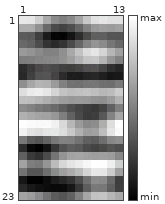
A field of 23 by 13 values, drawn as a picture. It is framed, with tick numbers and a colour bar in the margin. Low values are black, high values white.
Slope: none. Ninth with the highest average: middle left. Stripes: horizontal, repeating 5 times. Ninth with the lowest average: bottom left.
